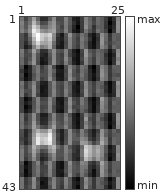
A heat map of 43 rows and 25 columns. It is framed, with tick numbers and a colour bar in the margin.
The ninth with the highest average is the top left. No overall slope runs across the table. There is no seam. Stripes running up and down repeat 6 times from left to right. There are three bumps.
